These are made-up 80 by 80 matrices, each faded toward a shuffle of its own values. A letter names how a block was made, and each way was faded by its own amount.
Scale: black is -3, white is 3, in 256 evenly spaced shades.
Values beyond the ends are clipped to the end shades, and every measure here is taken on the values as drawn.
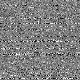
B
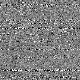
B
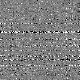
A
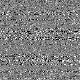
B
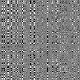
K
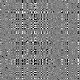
K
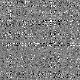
A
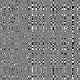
K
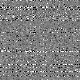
A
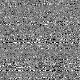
B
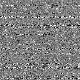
B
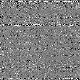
A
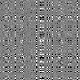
K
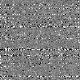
A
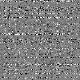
A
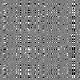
K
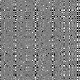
K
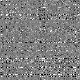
A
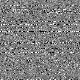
B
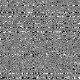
A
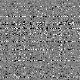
A
